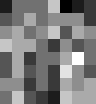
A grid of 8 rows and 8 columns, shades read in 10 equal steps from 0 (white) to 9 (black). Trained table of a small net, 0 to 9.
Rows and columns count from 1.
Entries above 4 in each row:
7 4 2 4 5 5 3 4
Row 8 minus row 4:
3 -1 3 2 1 -2 -3 -2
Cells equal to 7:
8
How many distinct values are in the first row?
5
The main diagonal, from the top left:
8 5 5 5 5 1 4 3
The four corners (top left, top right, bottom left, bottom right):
8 7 5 3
